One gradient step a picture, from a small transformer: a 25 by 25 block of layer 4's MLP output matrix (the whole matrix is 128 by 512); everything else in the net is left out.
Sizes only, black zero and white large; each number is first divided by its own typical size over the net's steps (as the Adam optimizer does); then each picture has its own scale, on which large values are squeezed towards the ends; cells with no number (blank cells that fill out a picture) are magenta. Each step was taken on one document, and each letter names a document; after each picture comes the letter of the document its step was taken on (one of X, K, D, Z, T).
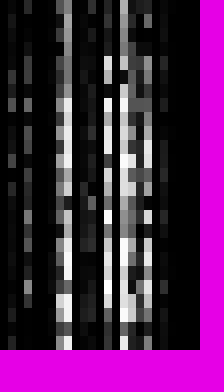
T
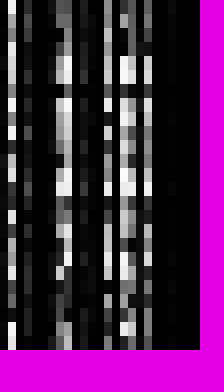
T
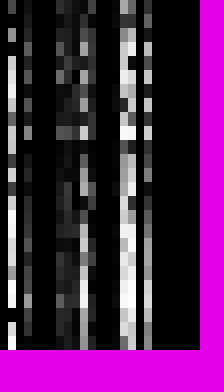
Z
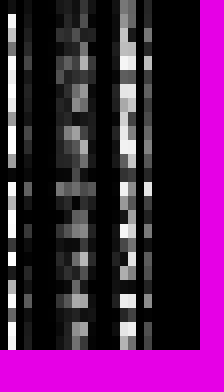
Z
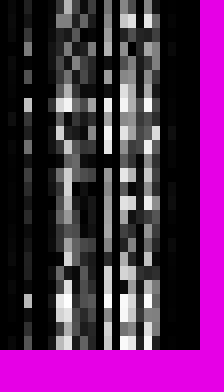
T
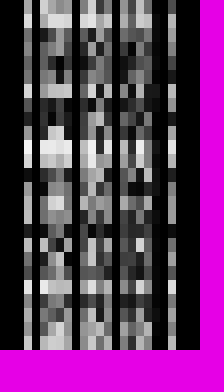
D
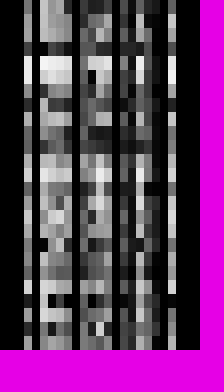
D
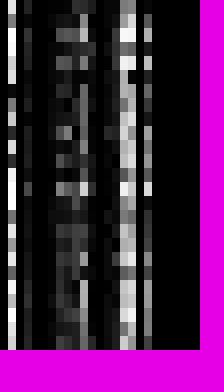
Z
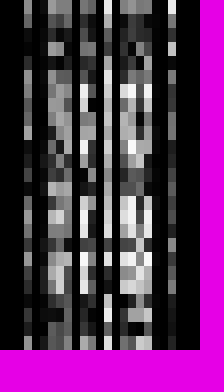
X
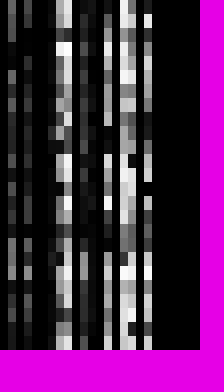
T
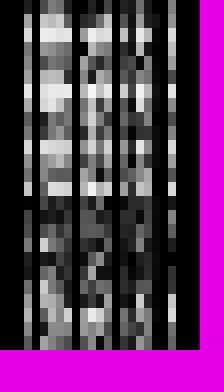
D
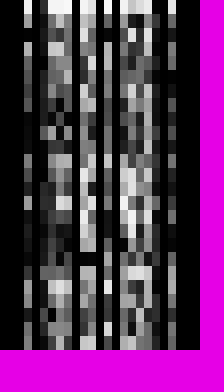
X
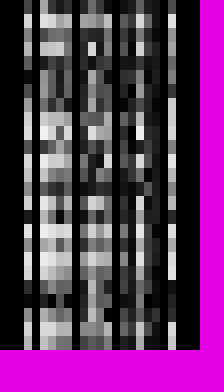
D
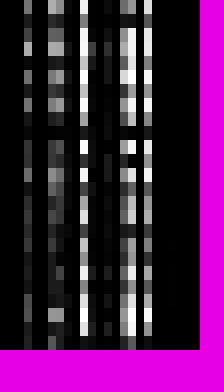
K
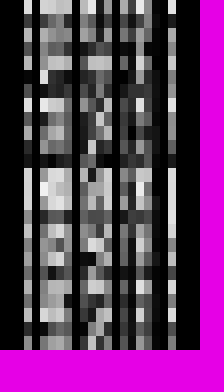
D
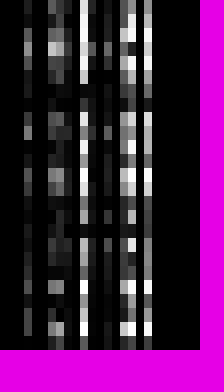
K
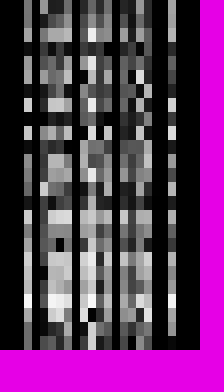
D
